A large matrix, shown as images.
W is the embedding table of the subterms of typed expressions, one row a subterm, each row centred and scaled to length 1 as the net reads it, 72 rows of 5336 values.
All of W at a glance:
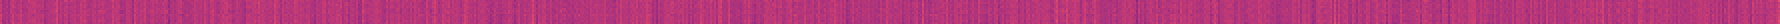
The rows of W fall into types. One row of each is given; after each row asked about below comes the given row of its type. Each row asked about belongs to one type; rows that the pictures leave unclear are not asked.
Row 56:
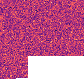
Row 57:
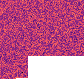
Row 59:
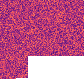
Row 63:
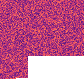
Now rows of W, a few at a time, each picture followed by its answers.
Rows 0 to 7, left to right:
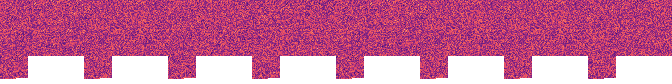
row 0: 63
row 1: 59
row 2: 57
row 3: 59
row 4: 63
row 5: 59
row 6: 59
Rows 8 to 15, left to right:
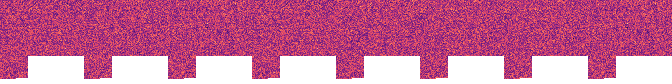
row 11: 59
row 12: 57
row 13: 57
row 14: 57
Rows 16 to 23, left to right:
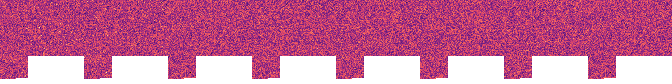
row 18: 57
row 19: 59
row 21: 59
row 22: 56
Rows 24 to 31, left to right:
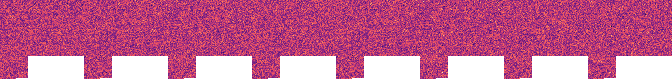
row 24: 59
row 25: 63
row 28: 63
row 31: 63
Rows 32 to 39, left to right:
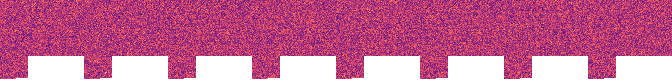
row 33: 63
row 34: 59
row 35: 59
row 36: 57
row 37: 59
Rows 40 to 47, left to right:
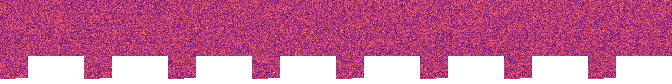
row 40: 59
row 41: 59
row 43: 63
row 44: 57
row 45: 63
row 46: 57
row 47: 57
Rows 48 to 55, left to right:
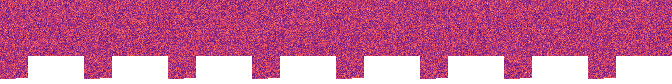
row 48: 57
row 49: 63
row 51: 63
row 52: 57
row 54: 63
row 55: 57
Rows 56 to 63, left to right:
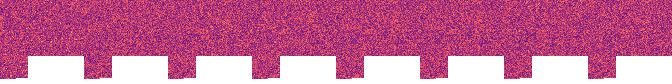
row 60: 59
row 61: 59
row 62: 57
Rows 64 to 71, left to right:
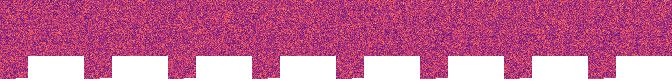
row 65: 57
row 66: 59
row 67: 57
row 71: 57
